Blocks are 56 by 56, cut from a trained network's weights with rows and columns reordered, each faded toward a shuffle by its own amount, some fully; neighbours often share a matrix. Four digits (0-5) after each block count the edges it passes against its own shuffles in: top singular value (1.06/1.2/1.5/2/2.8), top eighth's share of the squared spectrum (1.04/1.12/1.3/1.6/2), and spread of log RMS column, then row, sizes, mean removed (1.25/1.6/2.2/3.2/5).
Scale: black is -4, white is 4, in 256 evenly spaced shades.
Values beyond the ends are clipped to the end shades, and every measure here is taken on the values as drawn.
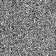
0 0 0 0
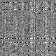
3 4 0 3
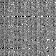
3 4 0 3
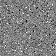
0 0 0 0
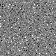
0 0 0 0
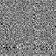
3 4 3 2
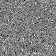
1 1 0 0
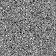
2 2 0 0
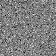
1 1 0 0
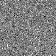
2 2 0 0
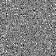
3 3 2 1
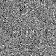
2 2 1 0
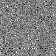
2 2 0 1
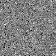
2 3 1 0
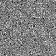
2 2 1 0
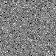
2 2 0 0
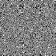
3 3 1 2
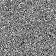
0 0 0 0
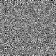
3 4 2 2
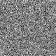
2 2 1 1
